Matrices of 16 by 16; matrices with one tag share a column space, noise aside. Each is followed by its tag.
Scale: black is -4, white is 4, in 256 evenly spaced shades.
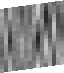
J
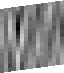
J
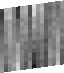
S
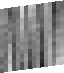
S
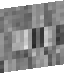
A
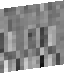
A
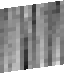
S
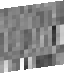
A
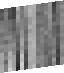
S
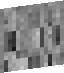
A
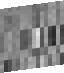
A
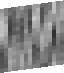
J
